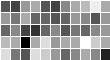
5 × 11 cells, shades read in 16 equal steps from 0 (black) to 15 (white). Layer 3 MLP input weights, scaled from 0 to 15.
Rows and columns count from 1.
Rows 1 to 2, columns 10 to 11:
14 10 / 5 9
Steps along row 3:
up down down up up down up down up up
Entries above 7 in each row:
7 5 4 10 7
